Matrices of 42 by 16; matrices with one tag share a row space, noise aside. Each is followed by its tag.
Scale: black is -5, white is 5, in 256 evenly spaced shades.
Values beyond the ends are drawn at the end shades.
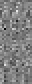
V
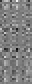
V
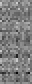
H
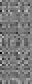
H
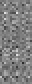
V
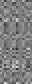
V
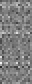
H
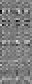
H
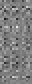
V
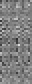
H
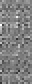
H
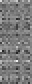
H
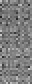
H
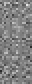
V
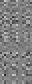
V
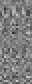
V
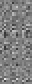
V
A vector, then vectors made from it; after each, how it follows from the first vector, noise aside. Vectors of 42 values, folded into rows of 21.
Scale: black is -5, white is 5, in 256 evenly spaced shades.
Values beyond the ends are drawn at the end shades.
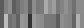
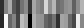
scaled up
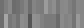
shrunk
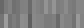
shrunk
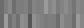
shrunk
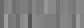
shrunk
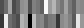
scaled up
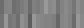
shrunk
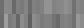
shrunk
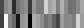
scaled up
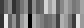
scaled up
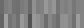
shrunk
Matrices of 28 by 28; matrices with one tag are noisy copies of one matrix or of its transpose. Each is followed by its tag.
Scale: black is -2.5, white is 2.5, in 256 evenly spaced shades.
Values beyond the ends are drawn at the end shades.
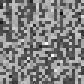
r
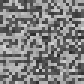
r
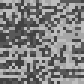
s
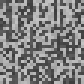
r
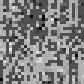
s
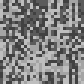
s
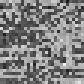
s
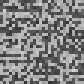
r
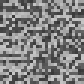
r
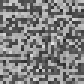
r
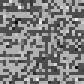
r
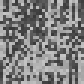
s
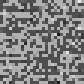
r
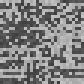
s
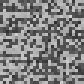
r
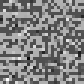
r
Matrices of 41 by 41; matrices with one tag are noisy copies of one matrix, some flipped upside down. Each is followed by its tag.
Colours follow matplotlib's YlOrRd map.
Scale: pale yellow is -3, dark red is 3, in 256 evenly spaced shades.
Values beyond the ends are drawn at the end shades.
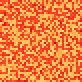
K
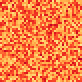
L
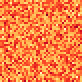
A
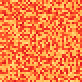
K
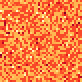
A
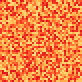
L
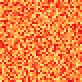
A
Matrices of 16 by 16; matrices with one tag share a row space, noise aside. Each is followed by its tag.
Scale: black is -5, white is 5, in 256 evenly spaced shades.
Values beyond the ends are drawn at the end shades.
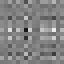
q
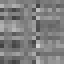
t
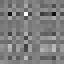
q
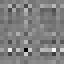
q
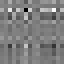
q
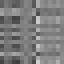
t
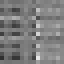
t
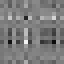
q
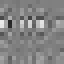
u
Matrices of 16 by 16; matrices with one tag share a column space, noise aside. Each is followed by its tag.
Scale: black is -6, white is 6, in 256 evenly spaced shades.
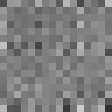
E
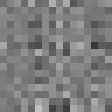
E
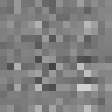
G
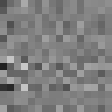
G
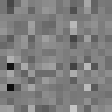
G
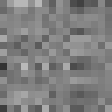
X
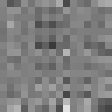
E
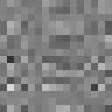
G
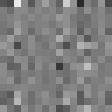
X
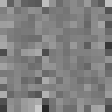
E
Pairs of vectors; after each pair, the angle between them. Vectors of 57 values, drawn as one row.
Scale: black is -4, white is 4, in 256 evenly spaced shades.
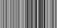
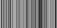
partly aligned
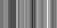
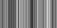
nearly parallel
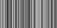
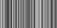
nearly parallel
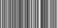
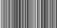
partly aligned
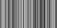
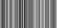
nearly opposite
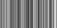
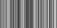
nearly parallel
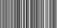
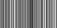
orthogonal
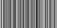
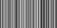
partly opposed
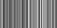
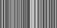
orthogonal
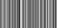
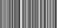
nearly parallel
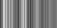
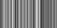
partly aligned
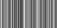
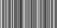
nearly parallel
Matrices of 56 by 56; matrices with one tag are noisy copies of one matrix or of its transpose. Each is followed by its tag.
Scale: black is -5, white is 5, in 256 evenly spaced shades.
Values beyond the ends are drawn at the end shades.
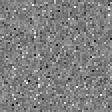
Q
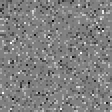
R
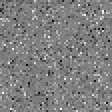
R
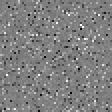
Q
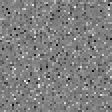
Q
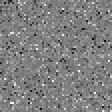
R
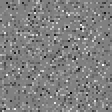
Q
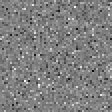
Q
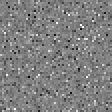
Q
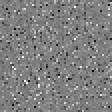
Q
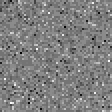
R
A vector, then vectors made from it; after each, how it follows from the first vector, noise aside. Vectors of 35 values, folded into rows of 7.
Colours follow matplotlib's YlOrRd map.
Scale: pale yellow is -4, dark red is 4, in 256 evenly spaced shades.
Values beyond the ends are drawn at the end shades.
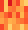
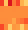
partly zeroed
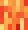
reversed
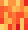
reversed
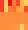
partly zeroed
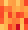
reversed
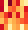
scaled up
